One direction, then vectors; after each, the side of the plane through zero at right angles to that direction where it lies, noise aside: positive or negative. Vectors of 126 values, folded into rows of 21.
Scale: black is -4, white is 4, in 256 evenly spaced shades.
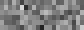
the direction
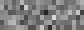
negative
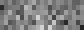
negative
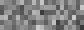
negative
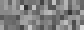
positive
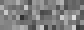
negative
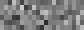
positive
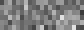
negative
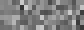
negative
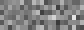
negative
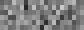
positive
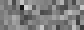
negative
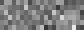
negative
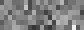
negative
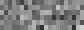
positive
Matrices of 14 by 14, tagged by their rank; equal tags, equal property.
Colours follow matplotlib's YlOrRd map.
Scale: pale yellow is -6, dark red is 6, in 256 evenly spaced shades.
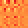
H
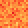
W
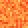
W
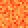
W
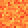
W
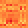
H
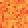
W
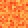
W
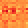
H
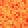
W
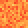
W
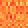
H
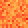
W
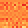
H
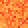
W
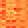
H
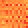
H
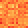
H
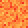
W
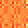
H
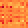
H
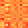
H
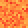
W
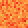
W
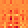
H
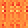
H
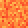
W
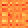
H
